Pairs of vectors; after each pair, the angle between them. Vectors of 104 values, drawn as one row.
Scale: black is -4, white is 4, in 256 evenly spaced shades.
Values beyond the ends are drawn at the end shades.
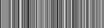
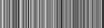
partly aligned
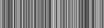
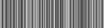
orthogonal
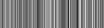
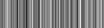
partly aligned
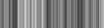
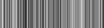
partly opposed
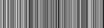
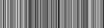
nearly parallel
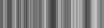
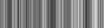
nearly parallel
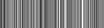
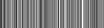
nearly parallel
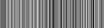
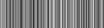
nearly opposite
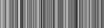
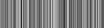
orthogonal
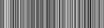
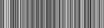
nearly parallel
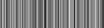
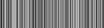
partly aligned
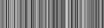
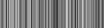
nearly parallel
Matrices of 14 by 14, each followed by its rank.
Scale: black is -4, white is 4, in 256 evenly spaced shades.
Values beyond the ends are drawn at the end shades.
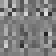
three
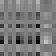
one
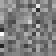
three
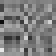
two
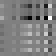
one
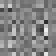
two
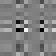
one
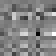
two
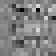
three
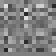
two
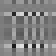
one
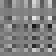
one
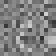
three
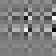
one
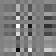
one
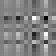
one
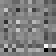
two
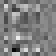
two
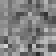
three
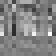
two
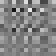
two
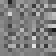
three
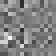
three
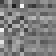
three
